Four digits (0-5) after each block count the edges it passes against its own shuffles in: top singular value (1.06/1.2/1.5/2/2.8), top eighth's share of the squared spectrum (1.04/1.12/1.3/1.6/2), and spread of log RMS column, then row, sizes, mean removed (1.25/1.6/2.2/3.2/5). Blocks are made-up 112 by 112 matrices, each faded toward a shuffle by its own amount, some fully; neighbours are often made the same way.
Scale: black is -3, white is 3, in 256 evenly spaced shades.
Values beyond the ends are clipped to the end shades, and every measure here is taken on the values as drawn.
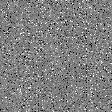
3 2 1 0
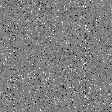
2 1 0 0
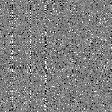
4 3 2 2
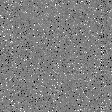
3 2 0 0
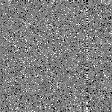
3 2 2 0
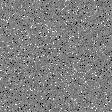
0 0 0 0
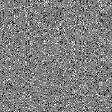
4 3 2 1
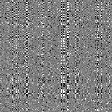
5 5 4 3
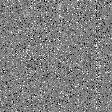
3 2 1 0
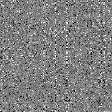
4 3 2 1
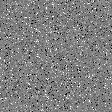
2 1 0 0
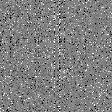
4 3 2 1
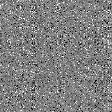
4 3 2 1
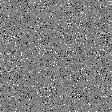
3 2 1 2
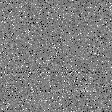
3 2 0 1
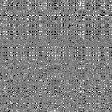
5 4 3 4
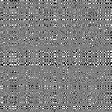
5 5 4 4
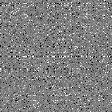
4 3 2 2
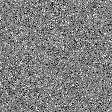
0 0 0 0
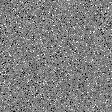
0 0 0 0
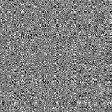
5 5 3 3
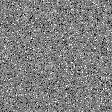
2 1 0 0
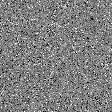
2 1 0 0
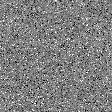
0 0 0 0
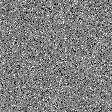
0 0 0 0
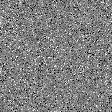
2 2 0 0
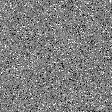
0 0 0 0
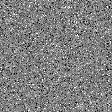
3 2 1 0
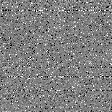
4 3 1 2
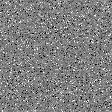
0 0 0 0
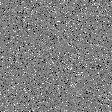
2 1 0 0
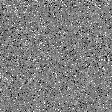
2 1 0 1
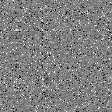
3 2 1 1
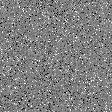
2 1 0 0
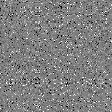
4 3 1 2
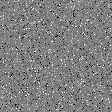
2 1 0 0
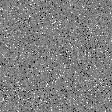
3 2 0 0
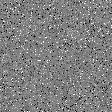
2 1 0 0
